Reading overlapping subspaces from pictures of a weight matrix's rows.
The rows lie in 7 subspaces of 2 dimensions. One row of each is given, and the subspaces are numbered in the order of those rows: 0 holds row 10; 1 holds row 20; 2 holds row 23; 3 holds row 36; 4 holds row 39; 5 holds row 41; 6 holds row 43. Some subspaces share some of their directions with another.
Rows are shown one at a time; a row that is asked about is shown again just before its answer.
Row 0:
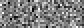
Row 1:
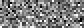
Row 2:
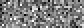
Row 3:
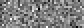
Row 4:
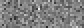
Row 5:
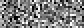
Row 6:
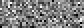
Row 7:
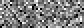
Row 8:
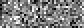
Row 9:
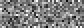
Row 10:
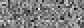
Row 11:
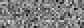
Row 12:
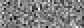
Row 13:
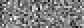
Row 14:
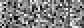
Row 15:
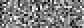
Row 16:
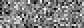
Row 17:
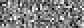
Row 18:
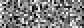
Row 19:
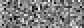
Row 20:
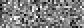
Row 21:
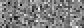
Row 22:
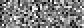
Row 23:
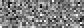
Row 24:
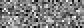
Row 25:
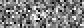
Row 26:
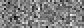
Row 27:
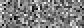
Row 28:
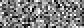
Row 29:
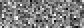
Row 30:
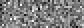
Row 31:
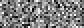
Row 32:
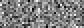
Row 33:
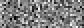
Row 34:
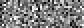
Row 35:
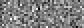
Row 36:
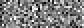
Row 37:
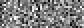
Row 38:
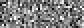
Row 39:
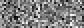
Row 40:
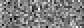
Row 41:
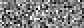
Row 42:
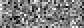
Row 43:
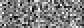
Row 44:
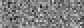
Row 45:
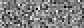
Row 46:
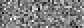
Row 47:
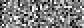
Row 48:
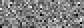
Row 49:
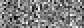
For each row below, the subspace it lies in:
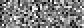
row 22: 3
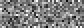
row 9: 0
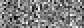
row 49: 4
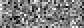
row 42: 1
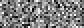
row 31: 6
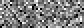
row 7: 2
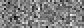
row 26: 4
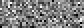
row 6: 2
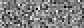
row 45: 5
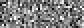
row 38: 0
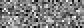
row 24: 0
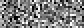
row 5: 4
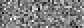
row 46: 3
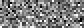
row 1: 2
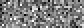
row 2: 4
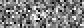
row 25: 5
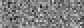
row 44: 2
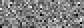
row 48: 2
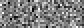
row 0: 6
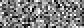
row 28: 6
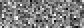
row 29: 3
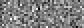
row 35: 5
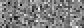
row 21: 3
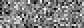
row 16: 1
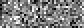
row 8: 1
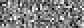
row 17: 0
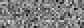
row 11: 0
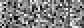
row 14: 3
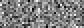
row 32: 6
